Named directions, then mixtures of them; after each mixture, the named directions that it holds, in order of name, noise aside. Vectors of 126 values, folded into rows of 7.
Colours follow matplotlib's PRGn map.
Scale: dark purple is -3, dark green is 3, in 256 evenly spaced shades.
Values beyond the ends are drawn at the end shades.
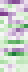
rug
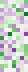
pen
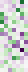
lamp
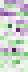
pen, rug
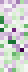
lamp, pen, rug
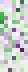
lamp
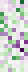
lamp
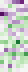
lamp, rug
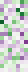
lamp, pen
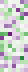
lamp, pen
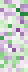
lamp, pen, rug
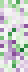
lamp, pen, rug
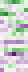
rug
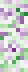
lamp, pen, rug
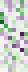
lamp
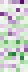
lamp, pen, rug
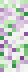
pen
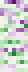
rug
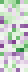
lamp, pen, rug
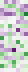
pen, rug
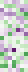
pen, rug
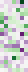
lamp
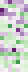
pen, rug
